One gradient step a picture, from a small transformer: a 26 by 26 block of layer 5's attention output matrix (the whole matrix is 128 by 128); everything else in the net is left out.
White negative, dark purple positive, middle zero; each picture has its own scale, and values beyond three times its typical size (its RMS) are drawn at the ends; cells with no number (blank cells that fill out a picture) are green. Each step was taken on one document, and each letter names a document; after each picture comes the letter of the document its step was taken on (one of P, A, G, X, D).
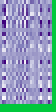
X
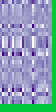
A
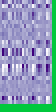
A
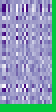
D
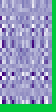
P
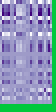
X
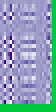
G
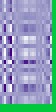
G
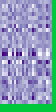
A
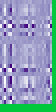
G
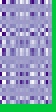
P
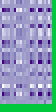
X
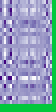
G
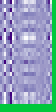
G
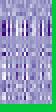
D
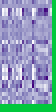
A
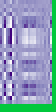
G
